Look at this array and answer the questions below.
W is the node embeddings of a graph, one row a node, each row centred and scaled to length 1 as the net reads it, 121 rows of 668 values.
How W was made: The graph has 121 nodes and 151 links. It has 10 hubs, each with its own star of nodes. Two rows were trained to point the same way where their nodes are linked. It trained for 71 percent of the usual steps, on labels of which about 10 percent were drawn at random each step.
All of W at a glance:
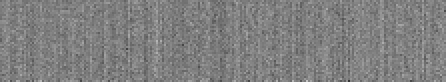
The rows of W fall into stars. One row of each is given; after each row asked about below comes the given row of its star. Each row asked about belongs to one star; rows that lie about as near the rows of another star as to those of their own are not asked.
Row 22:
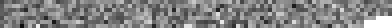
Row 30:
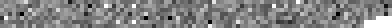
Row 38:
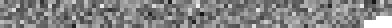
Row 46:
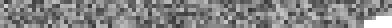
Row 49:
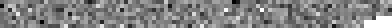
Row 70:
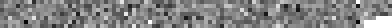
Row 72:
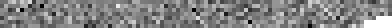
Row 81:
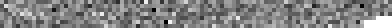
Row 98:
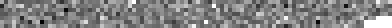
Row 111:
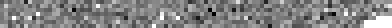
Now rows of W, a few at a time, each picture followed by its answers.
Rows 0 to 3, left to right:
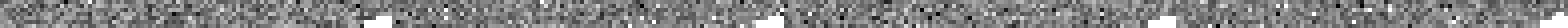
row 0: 46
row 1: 22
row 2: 49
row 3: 46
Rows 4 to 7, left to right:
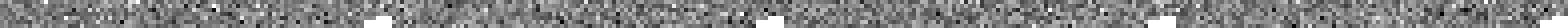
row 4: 98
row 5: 72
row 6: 81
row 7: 70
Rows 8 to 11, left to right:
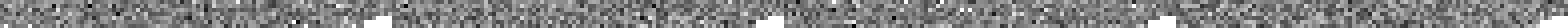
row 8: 30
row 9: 38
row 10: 22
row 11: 30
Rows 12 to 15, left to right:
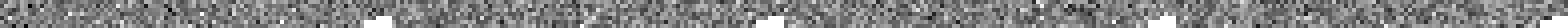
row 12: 72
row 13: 72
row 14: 70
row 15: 49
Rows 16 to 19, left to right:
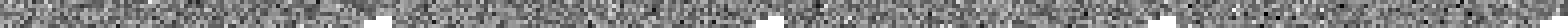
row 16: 81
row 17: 30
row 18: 22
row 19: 49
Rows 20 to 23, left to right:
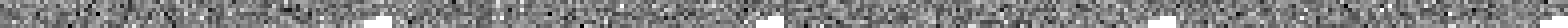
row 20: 70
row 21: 98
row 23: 98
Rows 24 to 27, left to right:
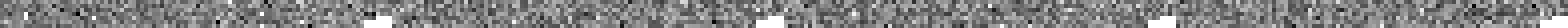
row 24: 22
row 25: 46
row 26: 38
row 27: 70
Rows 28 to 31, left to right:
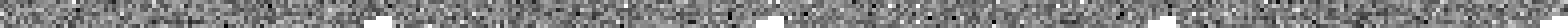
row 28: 38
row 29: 81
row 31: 49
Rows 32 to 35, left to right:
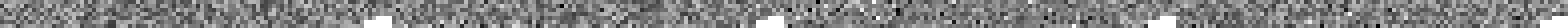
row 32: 30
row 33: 46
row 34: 81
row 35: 70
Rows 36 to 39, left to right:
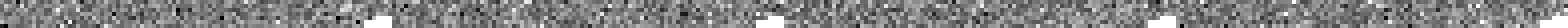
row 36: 81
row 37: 49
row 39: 46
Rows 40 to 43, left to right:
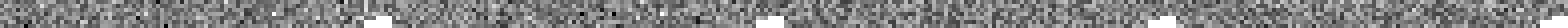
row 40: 98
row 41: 30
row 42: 72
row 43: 111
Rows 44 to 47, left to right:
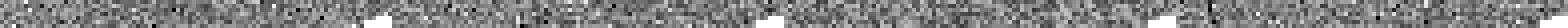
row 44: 30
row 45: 38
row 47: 38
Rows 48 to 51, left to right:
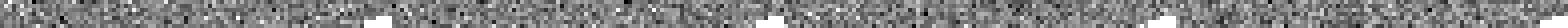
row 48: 81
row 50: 38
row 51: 46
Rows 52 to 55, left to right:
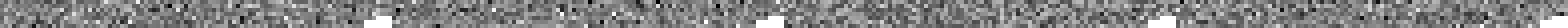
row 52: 98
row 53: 22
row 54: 98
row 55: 70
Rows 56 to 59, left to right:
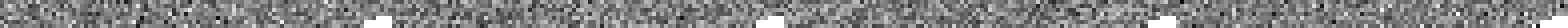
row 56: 72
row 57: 22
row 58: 81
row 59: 72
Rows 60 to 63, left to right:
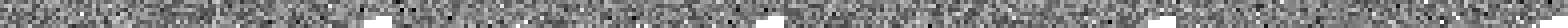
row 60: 46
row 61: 72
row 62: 70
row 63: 38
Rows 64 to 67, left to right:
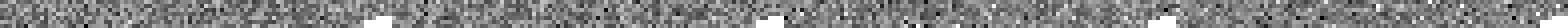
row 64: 38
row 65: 70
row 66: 49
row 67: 30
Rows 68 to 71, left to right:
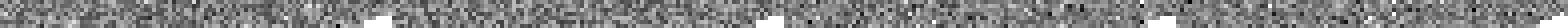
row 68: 30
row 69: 38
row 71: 111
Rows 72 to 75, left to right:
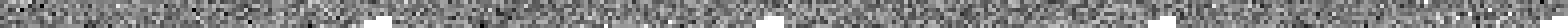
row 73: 30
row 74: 81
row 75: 38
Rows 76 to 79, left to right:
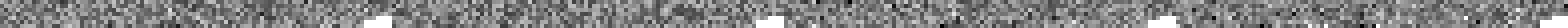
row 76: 30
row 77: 70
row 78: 81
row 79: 49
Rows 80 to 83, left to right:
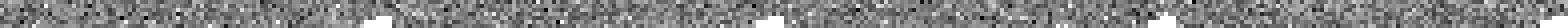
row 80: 30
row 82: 111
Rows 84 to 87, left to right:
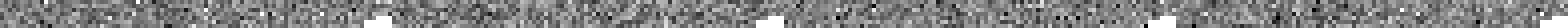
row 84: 98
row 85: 111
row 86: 98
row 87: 49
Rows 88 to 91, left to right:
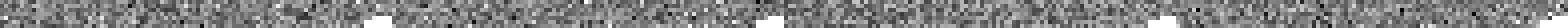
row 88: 70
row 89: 38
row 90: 22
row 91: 72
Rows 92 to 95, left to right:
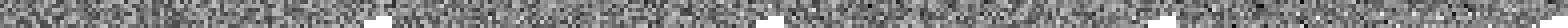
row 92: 98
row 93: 49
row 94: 49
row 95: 38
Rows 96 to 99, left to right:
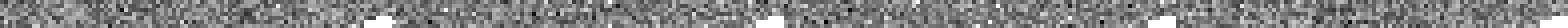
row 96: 98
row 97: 38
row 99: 72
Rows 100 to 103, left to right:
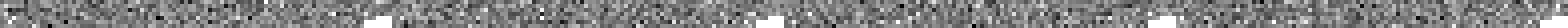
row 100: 111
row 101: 72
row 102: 98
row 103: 98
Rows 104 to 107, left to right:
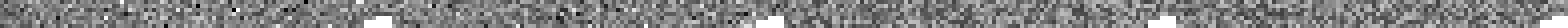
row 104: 70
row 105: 72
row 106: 49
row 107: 111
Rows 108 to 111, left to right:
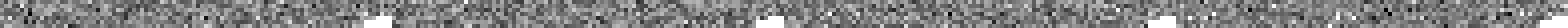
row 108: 70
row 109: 70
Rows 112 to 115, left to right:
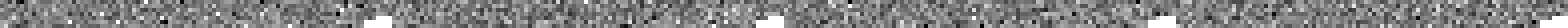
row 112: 81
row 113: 81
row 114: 46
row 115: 72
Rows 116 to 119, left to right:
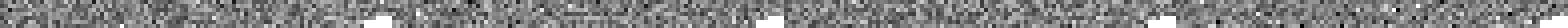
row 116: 49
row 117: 38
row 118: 22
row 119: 111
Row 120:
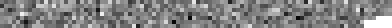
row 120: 70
